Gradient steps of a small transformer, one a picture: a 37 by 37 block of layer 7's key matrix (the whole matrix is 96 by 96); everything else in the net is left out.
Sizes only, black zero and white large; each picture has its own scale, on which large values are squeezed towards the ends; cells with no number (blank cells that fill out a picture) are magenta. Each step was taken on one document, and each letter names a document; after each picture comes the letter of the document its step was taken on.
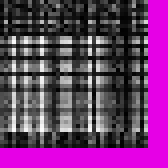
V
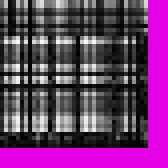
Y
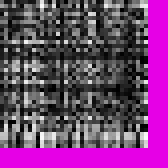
V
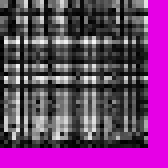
Y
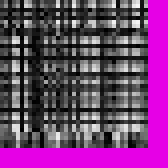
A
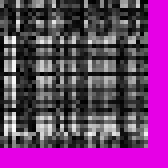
V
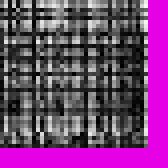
A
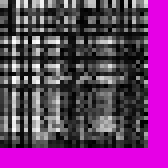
Y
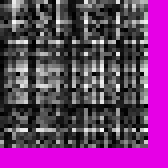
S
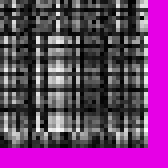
A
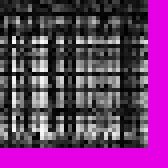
A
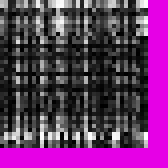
Y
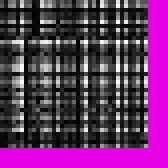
S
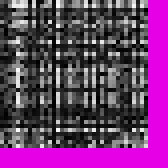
S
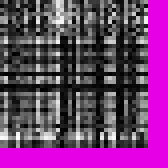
Y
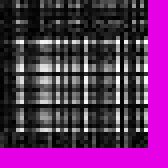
S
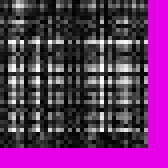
S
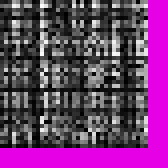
A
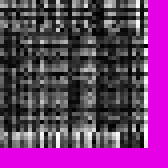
A
